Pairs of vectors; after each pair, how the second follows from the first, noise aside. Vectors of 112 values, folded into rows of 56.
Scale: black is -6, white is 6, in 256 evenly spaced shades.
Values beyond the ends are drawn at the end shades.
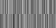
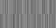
shrunk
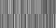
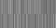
shrunk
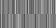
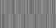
shrunk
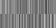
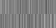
shrunk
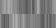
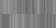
shrunk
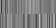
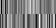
scaled up
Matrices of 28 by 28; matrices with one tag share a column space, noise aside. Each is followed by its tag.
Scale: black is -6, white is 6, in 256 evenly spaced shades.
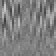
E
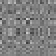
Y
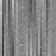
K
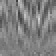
E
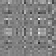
Y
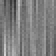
K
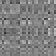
Y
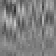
E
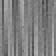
K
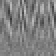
E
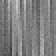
K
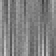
K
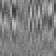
E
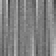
K
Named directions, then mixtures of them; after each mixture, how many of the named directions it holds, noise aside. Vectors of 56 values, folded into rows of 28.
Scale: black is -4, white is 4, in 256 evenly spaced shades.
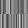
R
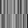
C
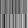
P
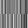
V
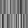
three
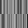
one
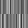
one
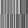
two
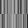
one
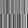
two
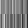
one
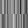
two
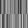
three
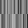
one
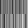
one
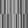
three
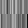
three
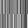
one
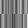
one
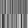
three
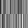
three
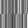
one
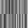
three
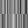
two
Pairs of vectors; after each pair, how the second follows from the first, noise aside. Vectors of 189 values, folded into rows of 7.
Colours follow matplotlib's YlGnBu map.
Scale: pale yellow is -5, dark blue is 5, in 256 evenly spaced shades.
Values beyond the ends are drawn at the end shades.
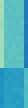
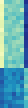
scaled up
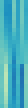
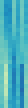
copied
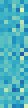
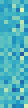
copied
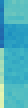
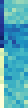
scaled up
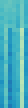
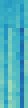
negated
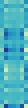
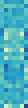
negated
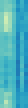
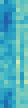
negated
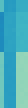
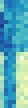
scaled up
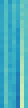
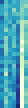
scaled up
